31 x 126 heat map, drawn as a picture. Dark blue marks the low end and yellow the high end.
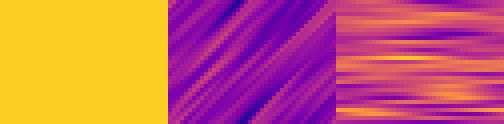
It is made of 1 by 3 panels. Panel 1,1: very high, flat. Panel 1,2: low, slanting up to the right. Panel 1,3: middling, streaked across, strong in contrast.
